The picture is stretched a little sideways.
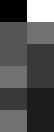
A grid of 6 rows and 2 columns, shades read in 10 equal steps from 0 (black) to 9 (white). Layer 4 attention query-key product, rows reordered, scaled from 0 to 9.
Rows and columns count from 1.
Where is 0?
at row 1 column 1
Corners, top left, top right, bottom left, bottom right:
0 9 4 1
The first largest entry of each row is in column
2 2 1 1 1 1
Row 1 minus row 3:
-3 7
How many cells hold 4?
3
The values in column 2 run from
1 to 9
